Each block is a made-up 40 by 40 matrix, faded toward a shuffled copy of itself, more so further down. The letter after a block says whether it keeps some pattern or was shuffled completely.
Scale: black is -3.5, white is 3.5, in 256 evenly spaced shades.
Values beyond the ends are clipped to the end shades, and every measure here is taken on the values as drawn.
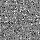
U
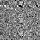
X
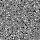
U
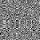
X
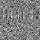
X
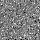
U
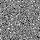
U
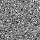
U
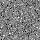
U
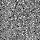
U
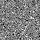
U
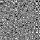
X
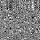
X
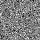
U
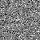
U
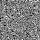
U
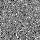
U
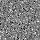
U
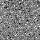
U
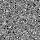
U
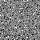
U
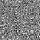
X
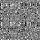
X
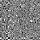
X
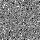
U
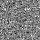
U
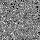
U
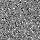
U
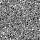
U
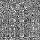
X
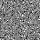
U
